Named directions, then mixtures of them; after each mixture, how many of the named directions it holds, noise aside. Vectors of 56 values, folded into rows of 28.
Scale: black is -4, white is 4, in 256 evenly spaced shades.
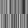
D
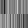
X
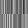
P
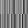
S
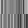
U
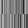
two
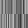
two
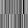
three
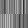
three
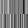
three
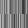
one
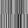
three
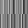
one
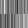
one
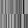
two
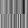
two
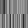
two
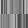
two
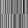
two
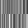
three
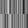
three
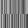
three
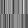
one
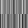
two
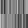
three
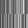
three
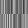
one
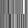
three
